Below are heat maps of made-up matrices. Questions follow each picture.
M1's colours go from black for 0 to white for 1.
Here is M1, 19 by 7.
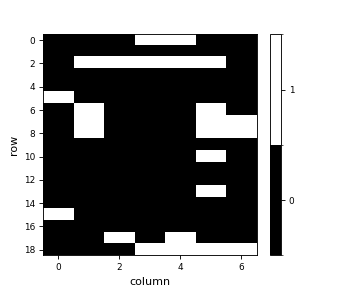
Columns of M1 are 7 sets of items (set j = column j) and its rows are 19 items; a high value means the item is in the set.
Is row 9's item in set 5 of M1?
no
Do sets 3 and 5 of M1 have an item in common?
yes
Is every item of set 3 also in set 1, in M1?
no
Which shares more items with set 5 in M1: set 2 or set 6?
set 6
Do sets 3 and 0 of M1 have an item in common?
no
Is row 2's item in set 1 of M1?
yes
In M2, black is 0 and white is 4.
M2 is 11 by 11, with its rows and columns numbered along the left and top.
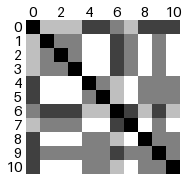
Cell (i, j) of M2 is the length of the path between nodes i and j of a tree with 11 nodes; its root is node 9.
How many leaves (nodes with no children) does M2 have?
8
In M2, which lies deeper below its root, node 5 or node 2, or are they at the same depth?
the same depth
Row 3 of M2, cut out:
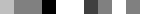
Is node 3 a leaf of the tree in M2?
yes
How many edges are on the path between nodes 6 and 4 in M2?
3
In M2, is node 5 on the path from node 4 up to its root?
no
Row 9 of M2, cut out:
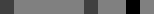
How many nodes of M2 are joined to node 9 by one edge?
2
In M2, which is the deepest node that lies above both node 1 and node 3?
6
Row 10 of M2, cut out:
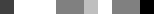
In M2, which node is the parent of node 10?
0
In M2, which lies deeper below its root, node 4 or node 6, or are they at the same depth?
node 4
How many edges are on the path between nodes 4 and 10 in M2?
2
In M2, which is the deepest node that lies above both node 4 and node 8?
0
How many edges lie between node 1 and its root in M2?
2
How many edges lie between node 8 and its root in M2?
2
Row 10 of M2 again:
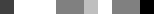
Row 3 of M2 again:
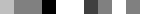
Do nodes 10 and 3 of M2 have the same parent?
no
